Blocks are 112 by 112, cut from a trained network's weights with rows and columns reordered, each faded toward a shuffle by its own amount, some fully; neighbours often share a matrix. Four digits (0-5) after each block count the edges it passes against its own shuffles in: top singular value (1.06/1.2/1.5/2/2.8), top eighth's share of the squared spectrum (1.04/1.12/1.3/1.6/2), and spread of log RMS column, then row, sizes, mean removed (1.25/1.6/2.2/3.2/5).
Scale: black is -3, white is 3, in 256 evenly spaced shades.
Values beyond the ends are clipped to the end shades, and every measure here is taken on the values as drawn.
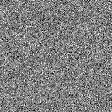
3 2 0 1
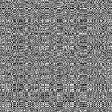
5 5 3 4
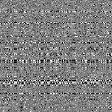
5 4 2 4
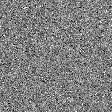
2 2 0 0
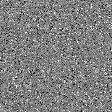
3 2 0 1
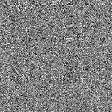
4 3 1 2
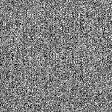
3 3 1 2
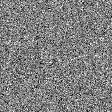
2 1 0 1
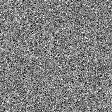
1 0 0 0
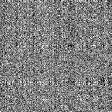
4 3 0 2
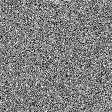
0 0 0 0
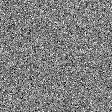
0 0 0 0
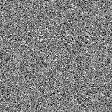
3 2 0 1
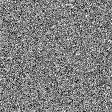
0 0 0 0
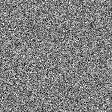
0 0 0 0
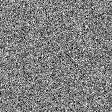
0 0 0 0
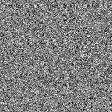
3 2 0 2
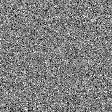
3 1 0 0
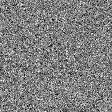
2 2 0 0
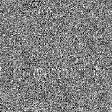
3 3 2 2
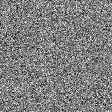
2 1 0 0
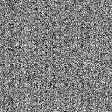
4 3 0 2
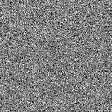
3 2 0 1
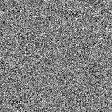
3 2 0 0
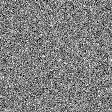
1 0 0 0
